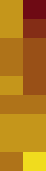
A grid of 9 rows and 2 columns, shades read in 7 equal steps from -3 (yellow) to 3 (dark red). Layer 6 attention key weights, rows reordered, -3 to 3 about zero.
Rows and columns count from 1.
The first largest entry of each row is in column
2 2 2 2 2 1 1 1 1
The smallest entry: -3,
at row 9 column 2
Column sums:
-5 3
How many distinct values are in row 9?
2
